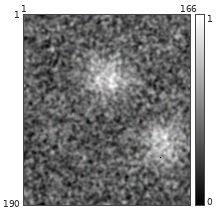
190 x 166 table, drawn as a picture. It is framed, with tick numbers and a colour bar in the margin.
No regular stripes run through it. A single lone cell is far lower than the cells round it. Two bumps rise from the field. The field is mottled with small blotches.
